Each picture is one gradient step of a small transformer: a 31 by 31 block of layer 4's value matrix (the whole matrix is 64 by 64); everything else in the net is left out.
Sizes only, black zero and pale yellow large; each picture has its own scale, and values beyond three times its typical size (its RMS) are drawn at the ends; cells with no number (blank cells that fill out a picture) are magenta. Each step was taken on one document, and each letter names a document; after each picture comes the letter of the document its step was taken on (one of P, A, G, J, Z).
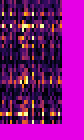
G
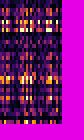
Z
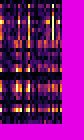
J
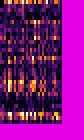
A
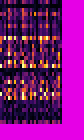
A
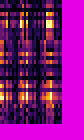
Z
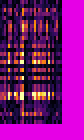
A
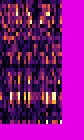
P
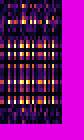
A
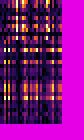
P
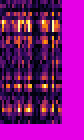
J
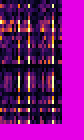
J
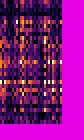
P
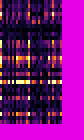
J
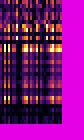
P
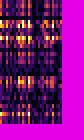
J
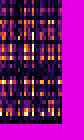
G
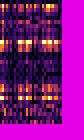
Z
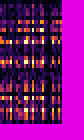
G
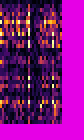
J
